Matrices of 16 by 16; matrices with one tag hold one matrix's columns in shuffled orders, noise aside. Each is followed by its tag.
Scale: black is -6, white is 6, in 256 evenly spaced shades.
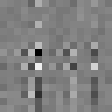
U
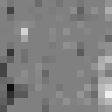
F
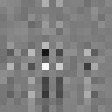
U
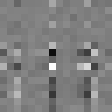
U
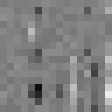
F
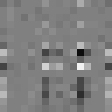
U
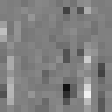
F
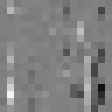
F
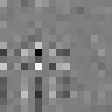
U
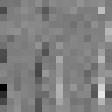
F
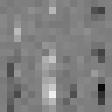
F
